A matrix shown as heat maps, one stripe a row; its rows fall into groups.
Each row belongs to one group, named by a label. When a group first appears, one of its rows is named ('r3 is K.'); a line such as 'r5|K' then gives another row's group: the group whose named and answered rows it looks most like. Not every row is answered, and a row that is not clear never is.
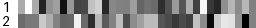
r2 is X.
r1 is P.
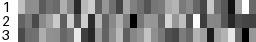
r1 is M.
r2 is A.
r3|X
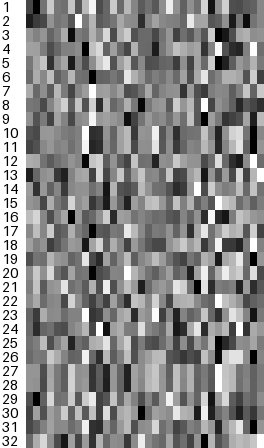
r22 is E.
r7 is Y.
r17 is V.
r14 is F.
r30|A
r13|F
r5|P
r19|X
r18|M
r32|F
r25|P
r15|E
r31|X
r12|M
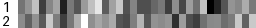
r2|Y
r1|P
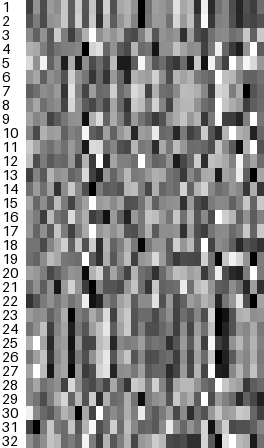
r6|E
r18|A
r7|E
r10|X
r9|M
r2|A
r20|M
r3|Y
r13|X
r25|P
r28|E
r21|V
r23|P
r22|X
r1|A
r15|Y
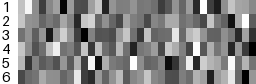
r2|M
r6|X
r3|V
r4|A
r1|P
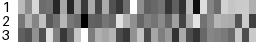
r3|Y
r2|V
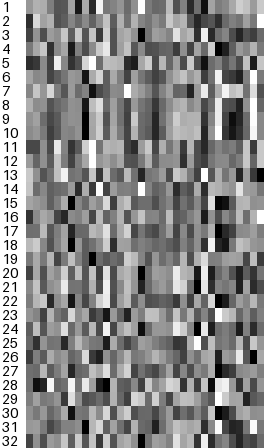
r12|Y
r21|A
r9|M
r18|P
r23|E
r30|P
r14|F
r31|M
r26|X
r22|P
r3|A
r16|F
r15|P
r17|P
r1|F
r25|F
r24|A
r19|V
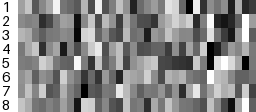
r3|M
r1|A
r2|M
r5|X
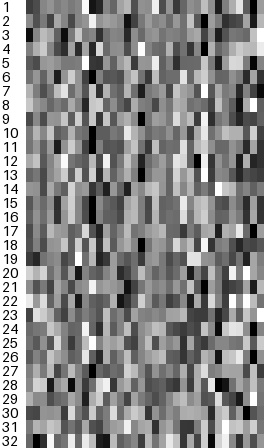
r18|A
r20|F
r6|V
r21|Y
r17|X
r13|A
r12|A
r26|X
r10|V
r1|X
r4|F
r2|Y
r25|Y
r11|V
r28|P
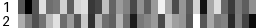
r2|A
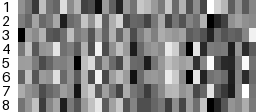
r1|E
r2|P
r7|M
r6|A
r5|M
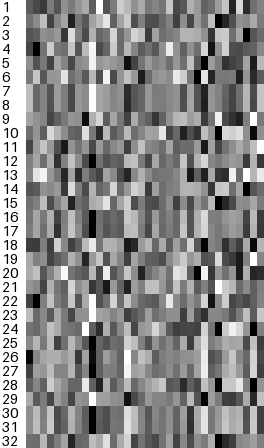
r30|V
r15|P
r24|X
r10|X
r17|V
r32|P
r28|X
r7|Y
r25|V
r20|A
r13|F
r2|P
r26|V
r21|E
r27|V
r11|F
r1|F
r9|M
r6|A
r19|M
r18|Y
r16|V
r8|Y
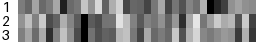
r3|V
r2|V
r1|P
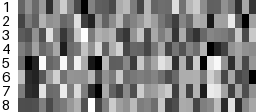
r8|F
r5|E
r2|X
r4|P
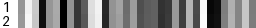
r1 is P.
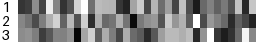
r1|Y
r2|A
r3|M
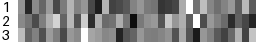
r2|A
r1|F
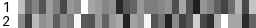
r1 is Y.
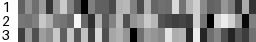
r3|A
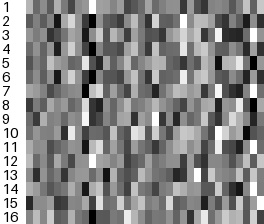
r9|X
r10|E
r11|M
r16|V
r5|X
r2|V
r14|M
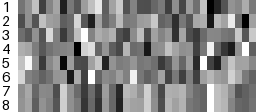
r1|P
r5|P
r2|X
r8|E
